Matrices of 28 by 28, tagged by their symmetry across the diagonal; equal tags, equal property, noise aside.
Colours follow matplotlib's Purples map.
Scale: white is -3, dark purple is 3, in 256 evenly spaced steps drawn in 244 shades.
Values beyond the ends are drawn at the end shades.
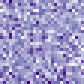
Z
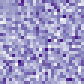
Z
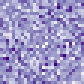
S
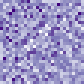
S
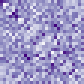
S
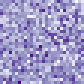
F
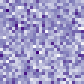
F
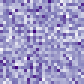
Z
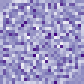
S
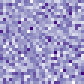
Z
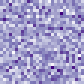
F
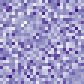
S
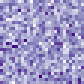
F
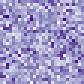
F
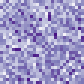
S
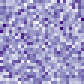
Z
